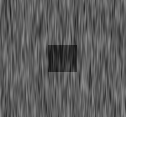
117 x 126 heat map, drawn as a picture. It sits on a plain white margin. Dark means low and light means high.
An odd patch, lower than its surroundings, sits in the centre. The grain runs up and down. There is no overall slope. The centre is the ninth with the lowest average.
